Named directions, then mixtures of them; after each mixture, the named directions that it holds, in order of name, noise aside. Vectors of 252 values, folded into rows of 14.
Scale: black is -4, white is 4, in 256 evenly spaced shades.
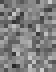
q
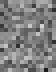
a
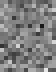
a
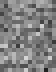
a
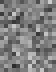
q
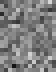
a, q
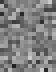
a, q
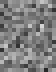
a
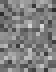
a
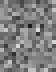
a, q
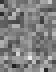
a, q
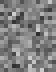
q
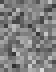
q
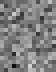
q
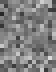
a, q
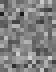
a, q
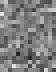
a, q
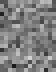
a, q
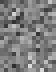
q
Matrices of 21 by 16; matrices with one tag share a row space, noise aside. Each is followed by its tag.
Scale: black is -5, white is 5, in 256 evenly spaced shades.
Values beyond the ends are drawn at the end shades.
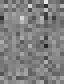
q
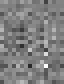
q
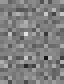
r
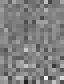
r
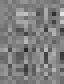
r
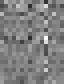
q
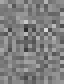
r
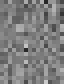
r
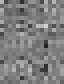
q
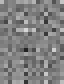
r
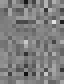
r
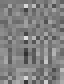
r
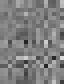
r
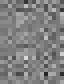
r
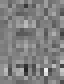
r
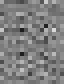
q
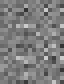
r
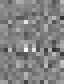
r
